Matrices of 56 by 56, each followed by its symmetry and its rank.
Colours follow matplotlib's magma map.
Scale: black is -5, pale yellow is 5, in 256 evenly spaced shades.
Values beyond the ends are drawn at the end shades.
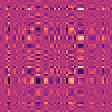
antisymmetric, rank two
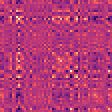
symmetric, rank three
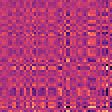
antisymmetric, rank two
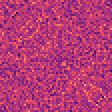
symmetric, full rank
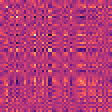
symmetric, rank three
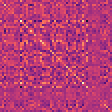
symmetric, rank five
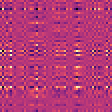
neither, rank two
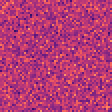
symmetric, full rank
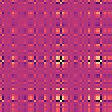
symmetric, rank one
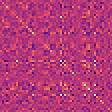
symmetric, rank five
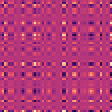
symmetric, rank one
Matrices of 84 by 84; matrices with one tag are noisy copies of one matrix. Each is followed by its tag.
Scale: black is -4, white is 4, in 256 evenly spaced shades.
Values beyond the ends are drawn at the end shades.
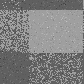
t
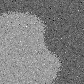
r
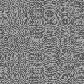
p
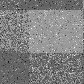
t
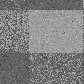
t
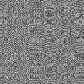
p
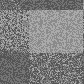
t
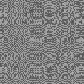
p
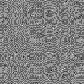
p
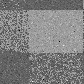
t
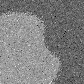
r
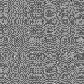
p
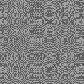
p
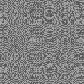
p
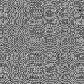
p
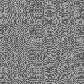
p
